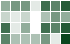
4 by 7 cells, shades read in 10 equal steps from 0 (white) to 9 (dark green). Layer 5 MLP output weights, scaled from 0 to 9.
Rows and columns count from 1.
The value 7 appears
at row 1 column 5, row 3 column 1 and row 3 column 5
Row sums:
36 17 33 30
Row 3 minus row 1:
3 -4 -1 -1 0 0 0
